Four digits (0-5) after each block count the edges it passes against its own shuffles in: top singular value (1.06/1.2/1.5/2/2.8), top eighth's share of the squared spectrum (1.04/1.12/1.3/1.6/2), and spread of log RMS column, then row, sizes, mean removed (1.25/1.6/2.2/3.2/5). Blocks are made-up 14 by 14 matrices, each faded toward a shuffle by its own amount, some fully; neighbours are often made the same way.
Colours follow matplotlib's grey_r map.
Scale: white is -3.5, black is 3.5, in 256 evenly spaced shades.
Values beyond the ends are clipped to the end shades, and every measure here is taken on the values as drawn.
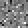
0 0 0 0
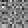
3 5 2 2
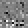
3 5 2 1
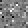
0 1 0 0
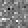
0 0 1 0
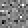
2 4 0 1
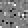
0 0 0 0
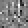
2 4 1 0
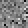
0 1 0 0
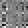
3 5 3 2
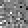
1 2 0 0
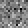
0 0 0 0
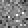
0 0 0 0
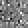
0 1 0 0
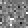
1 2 1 0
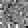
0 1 1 0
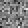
0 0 0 1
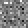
1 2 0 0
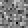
0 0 0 0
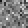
1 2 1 0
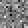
1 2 0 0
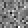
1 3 0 0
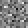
2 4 0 1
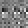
3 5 2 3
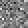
2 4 0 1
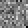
1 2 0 0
